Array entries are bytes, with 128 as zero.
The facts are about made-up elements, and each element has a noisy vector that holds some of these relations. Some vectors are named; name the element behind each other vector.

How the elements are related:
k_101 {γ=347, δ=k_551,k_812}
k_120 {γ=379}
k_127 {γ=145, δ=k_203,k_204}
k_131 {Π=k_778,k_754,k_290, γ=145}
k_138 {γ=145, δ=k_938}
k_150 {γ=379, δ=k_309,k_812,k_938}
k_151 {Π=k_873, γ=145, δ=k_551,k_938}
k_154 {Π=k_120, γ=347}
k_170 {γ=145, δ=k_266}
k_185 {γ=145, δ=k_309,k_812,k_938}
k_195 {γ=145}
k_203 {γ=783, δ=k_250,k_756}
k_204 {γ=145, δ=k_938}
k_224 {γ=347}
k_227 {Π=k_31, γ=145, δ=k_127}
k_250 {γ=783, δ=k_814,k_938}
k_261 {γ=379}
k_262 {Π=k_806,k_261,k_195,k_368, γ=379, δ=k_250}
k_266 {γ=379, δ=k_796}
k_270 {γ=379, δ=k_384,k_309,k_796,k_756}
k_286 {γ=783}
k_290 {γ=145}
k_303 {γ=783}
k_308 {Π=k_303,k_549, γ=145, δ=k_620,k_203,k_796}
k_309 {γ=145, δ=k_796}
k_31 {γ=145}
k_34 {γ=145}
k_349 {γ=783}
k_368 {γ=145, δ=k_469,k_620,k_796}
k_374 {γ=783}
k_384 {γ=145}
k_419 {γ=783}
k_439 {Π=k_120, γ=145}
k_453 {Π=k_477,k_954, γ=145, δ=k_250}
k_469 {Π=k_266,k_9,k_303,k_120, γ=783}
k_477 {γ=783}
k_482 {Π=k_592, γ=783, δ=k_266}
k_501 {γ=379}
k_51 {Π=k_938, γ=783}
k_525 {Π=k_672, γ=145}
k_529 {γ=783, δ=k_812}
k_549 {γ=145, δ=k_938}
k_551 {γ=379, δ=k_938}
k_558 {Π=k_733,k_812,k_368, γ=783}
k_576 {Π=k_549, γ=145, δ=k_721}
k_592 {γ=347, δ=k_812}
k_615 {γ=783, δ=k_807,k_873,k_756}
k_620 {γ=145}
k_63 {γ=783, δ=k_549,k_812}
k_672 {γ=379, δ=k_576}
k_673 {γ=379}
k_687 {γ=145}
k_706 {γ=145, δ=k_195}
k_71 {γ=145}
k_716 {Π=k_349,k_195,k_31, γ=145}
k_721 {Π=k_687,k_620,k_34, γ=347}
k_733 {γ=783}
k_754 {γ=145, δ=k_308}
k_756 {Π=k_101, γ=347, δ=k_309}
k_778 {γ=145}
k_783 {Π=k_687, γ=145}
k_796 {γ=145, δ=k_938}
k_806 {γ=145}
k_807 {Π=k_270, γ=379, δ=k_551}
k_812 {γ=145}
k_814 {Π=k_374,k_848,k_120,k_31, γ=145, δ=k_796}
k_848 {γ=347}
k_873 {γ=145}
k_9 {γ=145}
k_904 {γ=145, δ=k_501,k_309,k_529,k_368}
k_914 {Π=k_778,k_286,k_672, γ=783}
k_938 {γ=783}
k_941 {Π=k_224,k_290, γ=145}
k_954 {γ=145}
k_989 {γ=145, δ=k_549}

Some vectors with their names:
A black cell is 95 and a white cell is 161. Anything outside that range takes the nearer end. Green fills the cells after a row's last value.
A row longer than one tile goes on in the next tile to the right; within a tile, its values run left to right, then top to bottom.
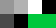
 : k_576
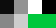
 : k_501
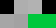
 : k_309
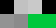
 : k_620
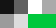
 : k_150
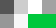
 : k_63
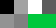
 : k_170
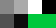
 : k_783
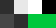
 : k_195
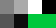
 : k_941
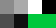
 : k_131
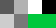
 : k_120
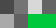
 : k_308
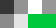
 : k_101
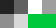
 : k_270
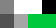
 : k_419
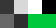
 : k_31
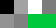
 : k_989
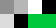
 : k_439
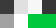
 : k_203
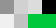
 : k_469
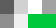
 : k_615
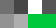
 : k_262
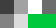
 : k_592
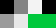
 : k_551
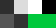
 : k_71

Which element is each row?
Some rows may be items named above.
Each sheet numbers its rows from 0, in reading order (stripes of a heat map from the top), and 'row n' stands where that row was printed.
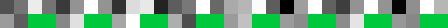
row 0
k_453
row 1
k_101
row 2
k_250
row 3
k_227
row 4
k_482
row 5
k_127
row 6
k_101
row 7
k_904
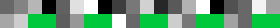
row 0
k_756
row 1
k_848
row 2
k_814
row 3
k_120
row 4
k_151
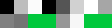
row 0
k_873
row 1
k_63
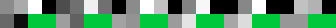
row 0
k_716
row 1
k_453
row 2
k_185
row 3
k_551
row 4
k_266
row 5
k_812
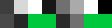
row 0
k_706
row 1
k_672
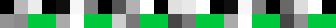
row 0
k_384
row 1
k_938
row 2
k_120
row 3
k_914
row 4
k_938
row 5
k_224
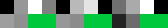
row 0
k_138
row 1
k_384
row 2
k_672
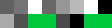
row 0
k_227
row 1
k_576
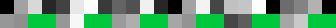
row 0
k_549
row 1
k_529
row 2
k_807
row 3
k_204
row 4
k_721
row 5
k_756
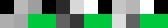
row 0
k_796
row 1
k_9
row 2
k_154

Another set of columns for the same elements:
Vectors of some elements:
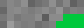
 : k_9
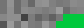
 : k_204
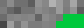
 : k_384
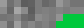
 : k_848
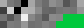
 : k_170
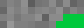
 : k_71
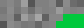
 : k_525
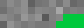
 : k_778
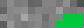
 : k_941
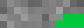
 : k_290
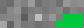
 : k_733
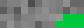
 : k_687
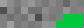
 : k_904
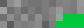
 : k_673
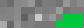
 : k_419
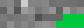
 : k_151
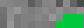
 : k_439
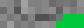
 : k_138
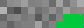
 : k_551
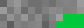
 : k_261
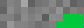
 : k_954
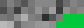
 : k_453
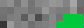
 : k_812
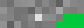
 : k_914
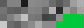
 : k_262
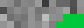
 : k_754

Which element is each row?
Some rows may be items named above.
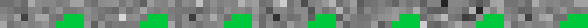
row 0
k_203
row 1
k_914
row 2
k_529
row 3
k_63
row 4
k_120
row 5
k_262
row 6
k_203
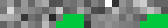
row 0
k_227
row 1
k_873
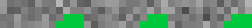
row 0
k_756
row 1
k_270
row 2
k_150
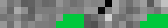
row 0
k_848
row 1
k_266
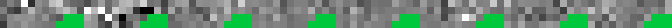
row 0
k_873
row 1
k_195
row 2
k_501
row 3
k_31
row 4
k_224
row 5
k_469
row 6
k_592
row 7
k_672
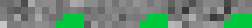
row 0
k_250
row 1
k_309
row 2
k_453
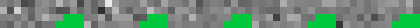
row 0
k_721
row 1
k_615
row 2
k_716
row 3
k_203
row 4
k_812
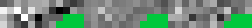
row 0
k_706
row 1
k_576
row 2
k_227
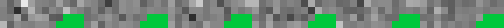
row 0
k_615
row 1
k_814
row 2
k_63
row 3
k_101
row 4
k_250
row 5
k_848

